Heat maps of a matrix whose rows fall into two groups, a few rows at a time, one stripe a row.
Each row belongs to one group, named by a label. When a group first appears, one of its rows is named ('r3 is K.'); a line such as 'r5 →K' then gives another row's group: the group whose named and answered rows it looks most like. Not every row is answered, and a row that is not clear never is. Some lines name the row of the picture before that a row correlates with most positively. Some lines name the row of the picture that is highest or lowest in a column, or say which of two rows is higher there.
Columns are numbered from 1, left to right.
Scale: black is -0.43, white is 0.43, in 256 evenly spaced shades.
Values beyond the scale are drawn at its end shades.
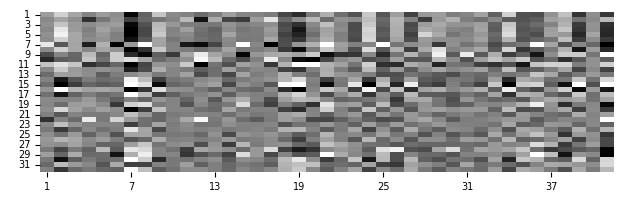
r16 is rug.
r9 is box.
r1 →rug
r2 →box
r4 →rug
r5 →rug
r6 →rug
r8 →rug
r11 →box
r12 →rug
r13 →box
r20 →rug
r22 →box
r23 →rug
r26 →rug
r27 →box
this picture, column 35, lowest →11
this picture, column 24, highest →16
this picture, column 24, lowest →15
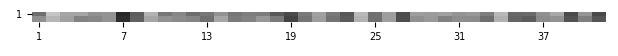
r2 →rug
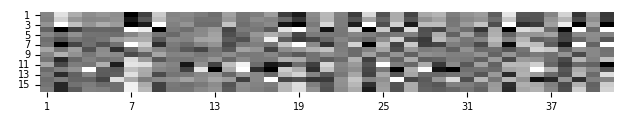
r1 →rug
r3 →rug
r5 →box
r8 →box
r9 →rug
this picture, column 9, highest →3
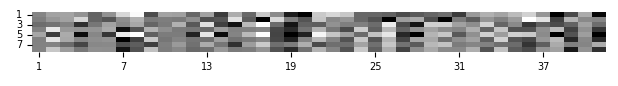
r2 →box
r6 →rug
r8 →rug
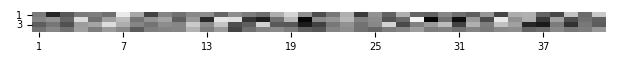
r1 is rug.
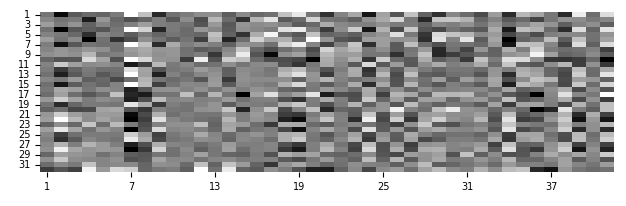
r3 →box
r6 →box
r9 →box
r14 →box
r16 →rug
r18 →rug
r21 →rug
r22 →rug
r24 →rug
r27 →rug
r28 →rug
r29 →box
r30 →rug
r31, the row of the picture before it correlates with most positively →2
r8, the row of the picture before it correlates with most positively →2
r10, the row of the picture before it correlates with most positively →2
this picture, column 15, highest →9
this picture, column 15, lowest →17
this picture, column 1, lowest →32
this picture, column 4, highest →32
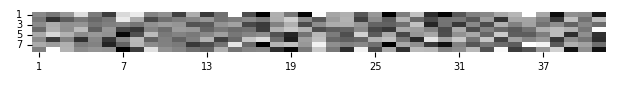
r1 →box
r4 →box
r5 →rug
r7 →box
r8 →rug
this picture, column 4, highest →1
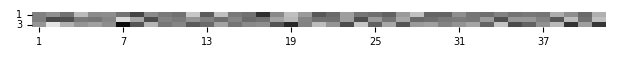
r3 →rug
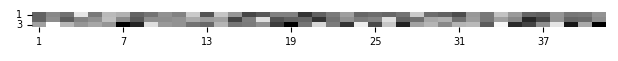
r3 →rug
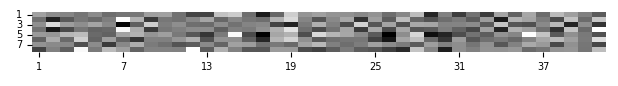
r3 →rug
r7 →box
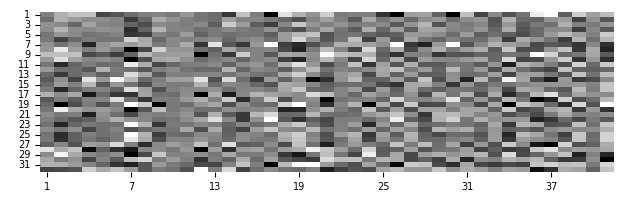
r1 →box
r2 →rug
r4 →rug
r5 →box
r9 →box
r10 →rug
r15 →box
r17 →box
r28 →box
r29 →rug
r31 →box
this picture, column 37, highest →1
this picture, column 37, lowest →27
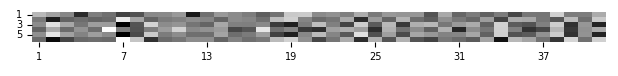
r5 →rug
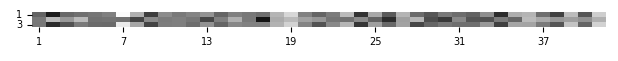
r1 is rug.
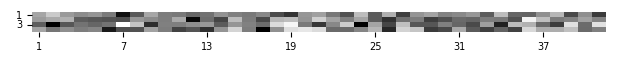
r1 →rug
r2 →box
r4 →box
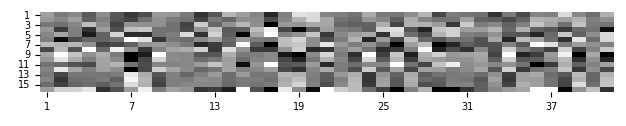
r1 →box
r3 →box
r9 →rug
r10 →rug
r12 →rug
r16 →box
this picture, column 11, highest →5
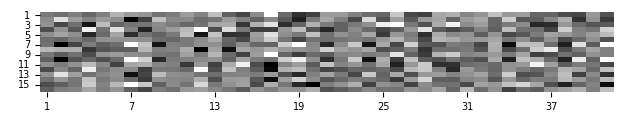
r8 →box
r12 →box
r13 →rug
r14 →box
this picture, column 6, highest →4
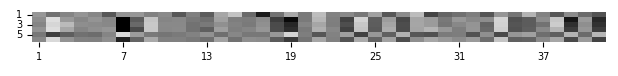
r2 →rug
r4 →rug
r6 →rug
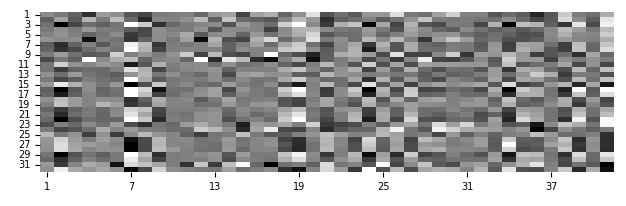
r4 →box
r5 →box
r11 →rug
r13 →box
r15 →rug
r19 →rug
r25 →box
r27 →rug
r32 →rug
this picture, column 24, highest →32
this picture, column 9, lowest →16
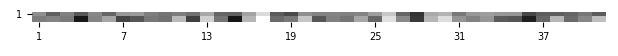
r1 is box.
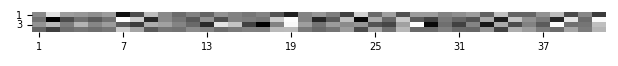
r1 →rug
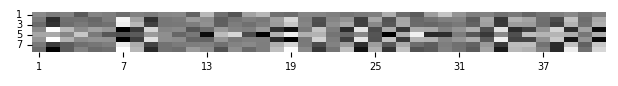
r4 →rug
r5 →box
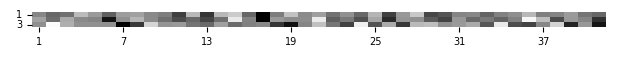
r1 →box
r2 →box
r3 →rug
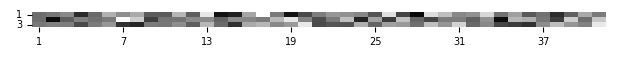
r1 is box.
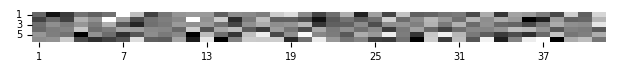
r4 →box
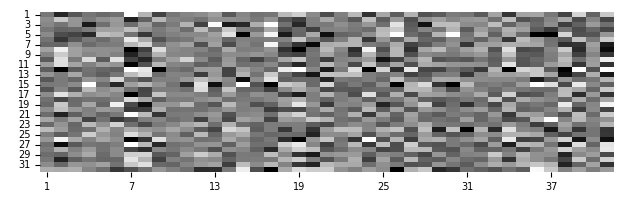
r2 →rug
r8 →rug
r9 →rug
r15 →box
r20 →rug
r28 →box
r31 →box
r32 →box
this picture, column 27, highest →12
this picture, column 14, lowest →3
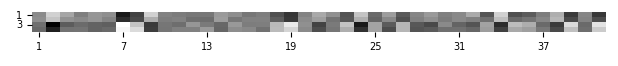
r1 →rug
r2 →rug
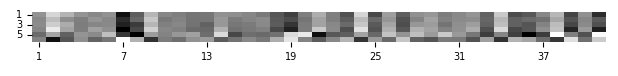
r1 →rug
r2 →rug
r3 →rug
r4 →rug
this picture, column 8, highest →6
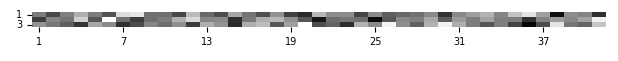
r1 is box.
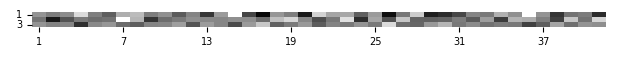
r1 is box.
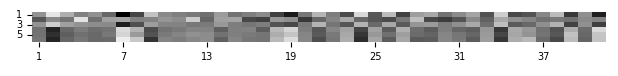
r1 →rug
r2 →box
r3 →rug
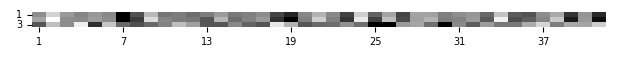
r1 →rug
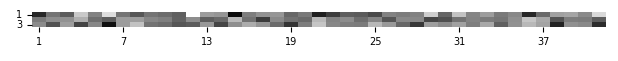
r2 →box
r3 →box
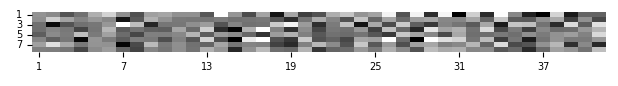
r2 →rug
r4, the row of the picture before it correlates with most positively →1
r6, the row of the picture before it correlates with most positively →3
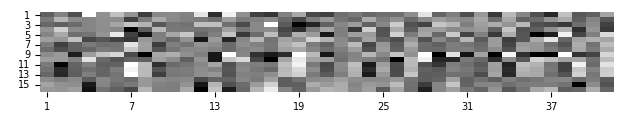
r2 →rug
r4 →rug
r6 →box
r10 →box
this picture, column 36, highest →10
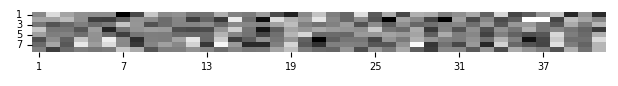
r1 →rug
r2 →box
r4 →box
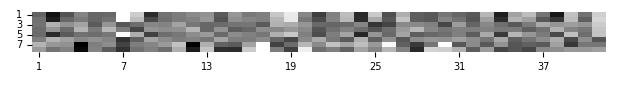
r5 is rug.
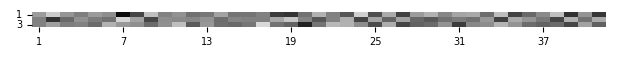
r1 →rug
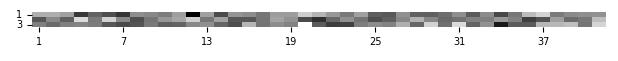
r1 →box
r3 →box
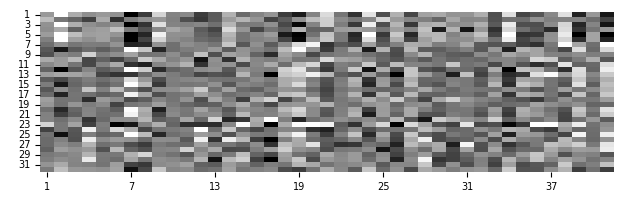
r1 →rug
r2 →box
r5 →rug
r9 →box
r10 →box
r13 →box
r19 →box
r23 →box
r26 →box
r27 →box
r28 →box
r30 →box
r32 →rug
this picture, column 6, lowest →23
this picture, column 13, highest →22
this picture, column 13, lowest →30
